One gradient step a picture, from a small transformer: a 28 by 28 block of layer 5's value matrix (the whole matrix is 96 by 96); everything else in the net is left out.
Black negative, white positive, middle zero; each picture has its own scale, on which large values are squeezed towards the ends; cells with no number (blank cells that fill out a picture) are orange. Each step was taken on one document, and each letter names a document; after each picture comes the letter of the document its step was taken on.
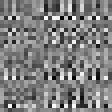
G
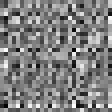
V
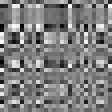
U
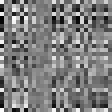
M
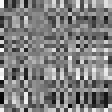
M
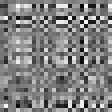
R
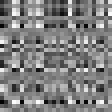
U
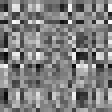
V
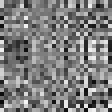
M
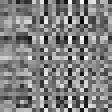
R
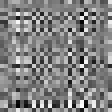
R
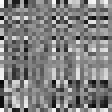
M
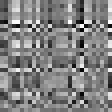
R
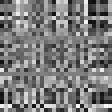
M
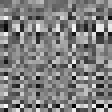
V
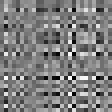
G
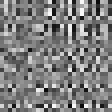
G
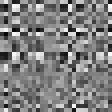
V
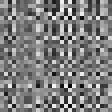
G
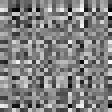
R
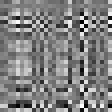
R
